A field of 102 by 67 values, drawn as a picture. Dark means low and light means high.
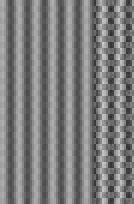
There is no overall slope. Upright stripes repeat 8 times across the table. Overall the values sit about 50% of the way up the scale. The left part is calmer, up to a seam about 70% of the way across.
